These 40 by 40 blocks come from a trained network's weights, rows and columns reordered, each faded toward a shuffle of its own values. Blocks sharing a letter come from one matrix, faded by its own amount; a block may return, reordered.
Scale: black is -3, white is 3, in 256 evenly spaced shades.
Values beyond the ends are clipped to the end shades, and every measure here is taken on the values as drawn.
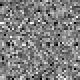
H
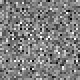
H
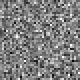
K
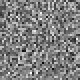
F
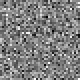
K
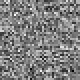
F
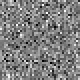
H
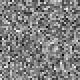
K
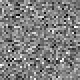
H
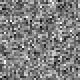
K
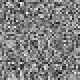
F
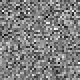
F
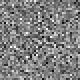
H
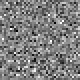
H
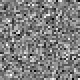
K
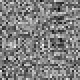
F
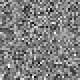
K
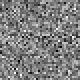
H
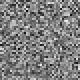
F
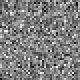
K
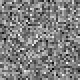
K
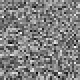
F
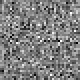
H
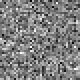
K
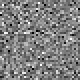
H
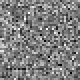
K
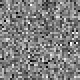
K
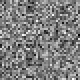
F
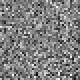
K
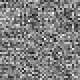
F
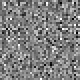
H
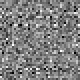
H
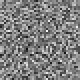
F
